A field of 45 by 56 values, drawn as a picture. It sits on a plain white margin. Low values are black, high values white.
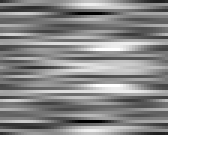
Streaks run across, left to right. Overall the values sit about 50% of the way up the scale. It is mirror symmetric from top to bottom. No overall slope runs across the table.
